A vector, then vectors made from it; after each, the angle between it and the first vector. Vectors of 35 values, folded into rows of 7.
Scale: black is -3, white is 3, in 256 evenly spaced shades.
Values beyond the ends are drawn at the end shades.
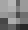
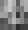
nearly parallel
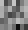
partly aligned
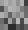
partly aligned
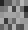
orthogonal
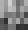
nearly parallel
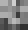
nearly parallel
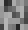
orthogonal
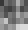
nearly opposite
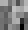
partly aligned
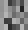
orthogonal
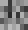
orthogonal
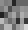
partly opposed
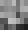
nearly parallel
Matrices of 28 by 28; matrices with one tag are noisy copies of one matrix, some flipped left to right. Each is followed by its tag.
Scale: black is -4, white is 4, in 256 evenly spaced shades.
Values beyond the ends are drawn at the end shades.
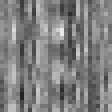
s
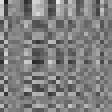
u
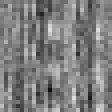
s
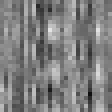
s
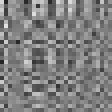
u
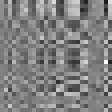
u
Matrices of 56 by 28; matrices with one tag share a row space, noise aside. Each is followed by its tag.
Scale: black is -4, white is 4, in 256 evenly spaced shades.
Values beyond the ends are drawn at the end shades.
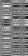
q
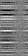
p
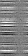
p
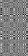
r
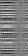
p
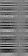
p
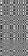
r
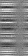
p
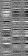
q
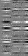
q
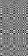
r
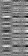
q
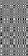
r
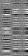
q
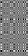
r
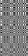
r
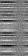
p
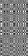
r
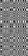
r
